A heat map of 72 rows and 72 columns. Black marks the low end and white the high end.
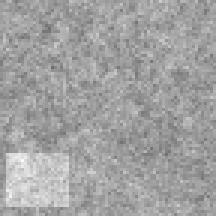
Grain: blotchy. Ninth with the highest average: bottom left. Odd patch: higher, in the bottom left. Mirror symmetry: none.
